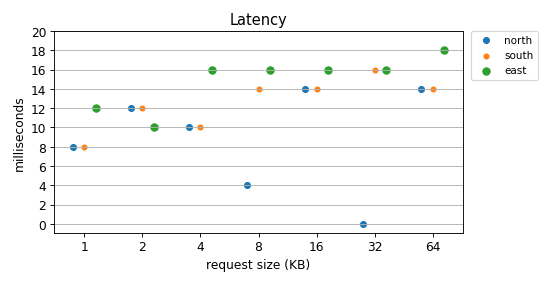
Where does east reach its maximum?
64
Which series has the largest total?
east
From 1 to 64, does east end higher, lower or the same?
higher
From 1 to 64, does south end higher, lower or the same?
higher
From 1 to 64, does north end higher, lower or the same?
higher
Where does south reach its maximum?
32
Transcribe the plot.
Title: Latency
x-axis: request size (KB), ticks 1 2 4 8 16 32 64
y-axis: milliseconds, ticks 0 2 4 6 8 10 12 14 16 18 20
Legend: north, south, east
Values:
north: 8 12 10 4 14 0 14
south: 8 12 10 14 14 16 14
east: 12 10 16 16 16 16 18
